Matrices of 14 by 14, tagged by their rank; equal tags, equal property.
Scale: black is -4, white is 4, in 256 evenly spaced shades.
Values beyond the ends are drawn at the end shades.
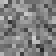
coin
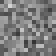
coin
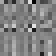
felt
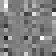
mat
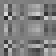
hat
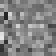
mat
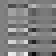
hat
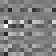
felt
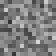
coin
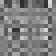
felt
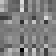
felt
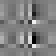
hat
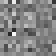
mat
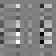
hat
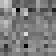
mat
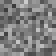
coin
